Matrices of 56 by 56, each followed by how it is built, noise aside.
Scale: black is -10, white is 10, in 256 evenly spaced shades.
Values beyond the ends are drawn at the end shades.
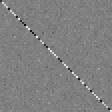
diagonal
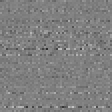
uneven rows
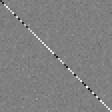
diagonal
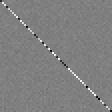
diagonal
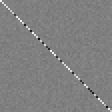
diagonal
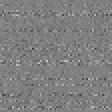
uneven rows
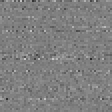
uneven rows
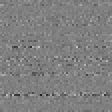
uneven rows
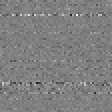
uneven rows
